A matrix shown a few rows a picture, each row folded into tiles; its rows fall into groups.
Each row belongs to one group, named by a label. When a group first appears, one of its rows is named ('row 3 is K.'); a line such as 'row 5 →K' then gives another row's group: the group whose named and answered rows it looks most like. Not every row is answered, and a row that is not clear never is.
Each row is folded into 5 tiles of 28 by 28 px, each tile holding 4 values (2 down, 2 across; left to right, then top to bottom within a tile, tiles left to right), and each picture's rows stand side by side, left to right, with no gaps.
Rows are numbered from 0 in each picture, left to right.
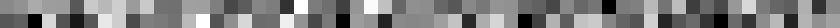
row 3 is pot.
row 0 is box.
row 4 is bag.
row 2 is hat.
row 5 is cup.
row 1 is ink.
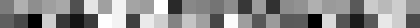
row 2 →box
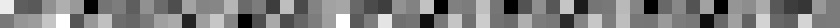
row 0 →ink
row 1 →pot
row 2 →ink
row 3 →ink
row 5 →ink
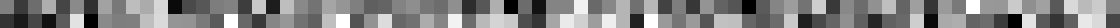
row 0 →cup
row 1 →bag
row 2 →ink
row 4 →bag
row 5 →bag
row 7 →box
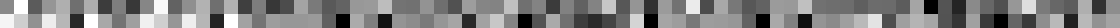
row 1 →bag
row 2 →hat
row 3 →pot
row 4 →cup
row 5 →hat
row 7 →cup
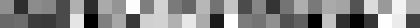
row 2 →box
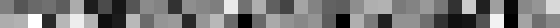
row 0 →pot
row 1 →pot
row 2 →hat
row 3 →cup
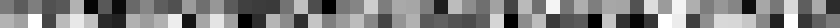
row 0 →pot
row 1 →pot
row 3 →cup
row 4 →box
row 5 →bag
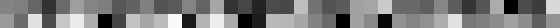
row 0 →pot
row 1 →pot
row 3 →pot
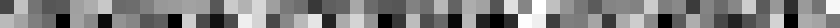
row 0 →hat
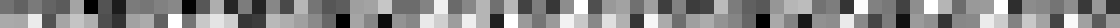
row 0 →pot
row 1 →pot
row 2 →hat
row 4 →bag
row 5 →hat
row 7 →bag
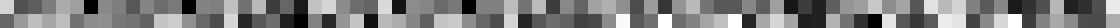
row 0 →ink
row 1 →bag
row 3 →bag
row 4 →ink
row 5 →pot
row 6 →box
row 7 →pot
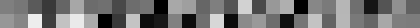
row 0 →pot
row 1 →cup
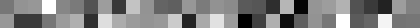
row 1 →pot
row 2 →ink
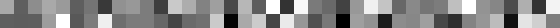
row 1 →cup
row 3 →cup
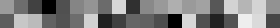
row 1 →box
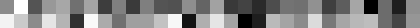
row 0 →bag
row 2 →pot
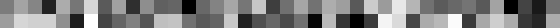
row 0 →bag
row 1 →bag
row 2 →box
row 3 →pot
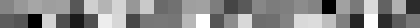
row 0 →box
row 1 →ink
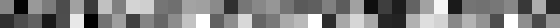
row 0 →cup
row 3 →bag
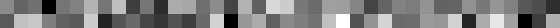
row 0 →bag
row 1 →cup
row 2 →ink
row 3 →pot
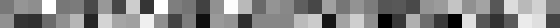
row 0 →cup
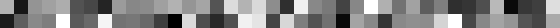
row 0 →ink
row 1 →box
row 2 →hat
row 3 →pot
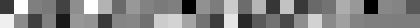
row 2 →ink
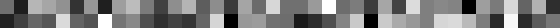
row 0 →ink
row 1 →cup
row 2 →cup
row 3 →bag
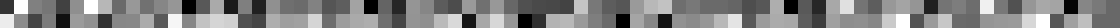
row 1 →pot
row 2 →pot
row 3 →pot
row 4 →hat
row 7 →ink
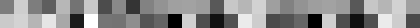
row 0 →bag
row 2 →box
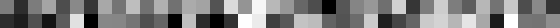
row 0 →cup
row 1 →box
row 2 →bag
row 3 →bag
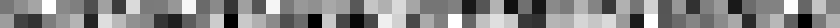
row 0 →cup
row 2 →box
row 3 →pot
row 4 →bag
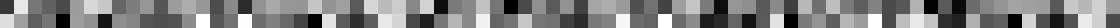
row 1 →ink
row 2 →box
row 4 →ink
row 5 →cup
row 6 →pot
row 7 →box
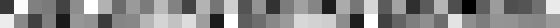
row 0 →hat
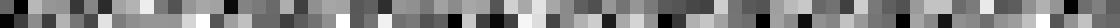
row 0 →ink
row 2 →ink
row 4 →pot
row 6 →hat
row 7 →ink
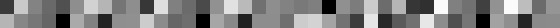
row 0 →hat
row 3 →hat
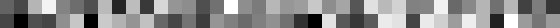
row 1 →hat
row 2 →box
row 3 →bag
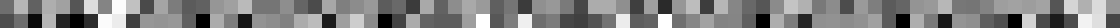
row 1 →hat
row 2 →pot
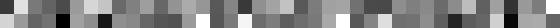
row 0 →hat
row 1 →ink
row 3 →cup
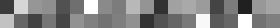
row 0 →hat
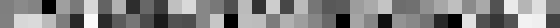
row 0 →bag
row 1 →cup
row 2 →hat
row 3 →box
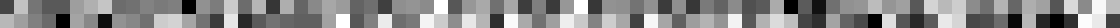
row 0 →hat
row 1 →bag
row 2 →ink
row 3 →bag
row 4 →bag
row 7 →box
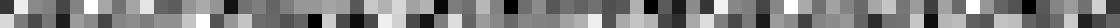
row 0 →hat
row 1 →ink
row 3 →ink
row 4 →pot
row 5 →hat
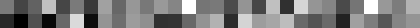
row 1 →cup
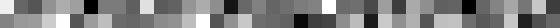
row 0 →ink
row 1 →ink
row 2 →cup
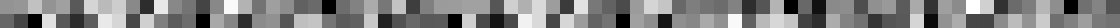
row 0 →box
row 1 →hat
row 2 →bag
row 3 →box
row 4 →hat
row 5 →pot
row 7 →ink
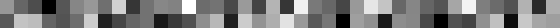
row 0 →bag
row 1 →cup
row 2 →hat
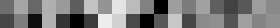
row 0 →box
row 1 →ink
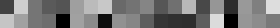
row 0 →hat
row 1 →cup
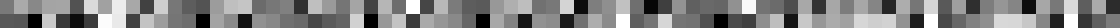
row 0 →box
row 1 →hat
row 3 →hat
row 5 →cup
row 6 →bag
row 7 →bag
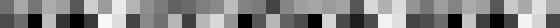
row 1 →pot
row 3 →box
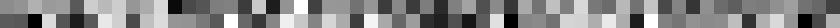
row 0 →box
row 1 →bag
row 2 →bag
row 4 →bag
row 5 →pot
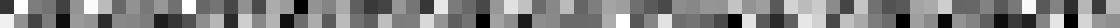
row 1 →cup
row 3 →hat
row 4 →ink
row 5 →box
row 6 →hat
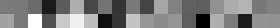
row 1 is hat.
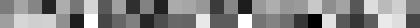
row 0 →bag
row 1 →ink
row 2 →box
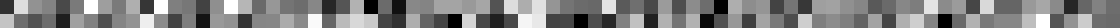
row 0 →hat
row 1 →hat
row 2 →pot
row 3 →box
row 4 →cup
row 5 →ink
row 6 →pot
